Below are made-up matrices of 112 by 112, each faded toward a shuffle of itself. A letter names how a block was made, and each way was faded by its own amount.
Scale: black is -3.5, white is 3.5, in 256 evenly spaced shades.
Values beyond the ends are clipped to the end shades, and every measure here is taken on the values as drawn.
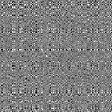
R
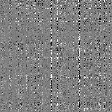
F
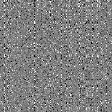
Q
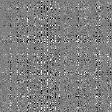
F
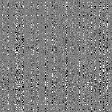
F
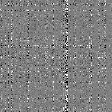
F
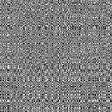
R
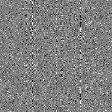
Q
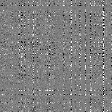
F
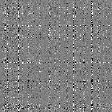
F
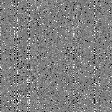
Q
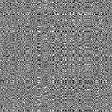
R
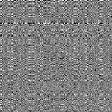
R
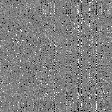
Q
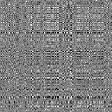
R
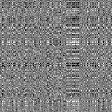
R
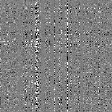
F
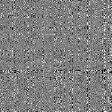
F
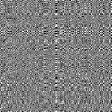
R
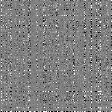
F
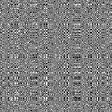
R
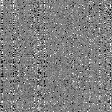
Q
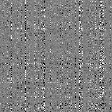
F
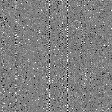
Q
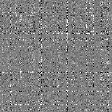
F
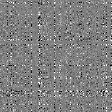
F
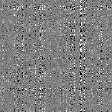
F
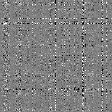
F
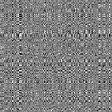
R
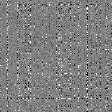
F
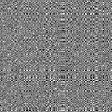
R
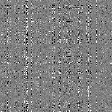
F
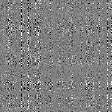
F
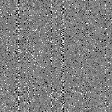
Q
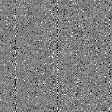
Q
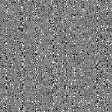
Q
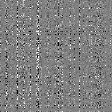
F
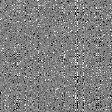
Q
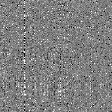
Q
